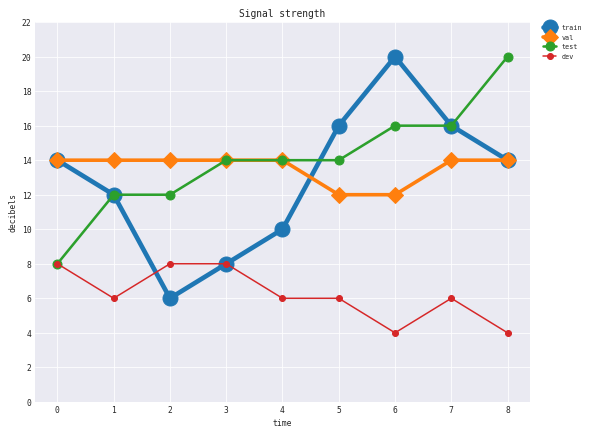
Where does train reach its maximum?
6
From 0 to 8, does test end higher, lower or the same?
higher
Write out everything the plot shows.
Title: Signal strength
x-axis: time, ticks 0 1 2 3 4 5 6 7 8
y-axis: decibels, ticks 0 2 4 6 8 10 12 14 16 18 20 22
Legend: train, val, test, dev
Values:
train: 14 12 6 8 10 16 20 16 14
val: 14 14 14 14 14 12 12 14 14
test: 8 12 12 14 14 14 16 16 20
dev: 8 6 8 8 6 6 4 6 4
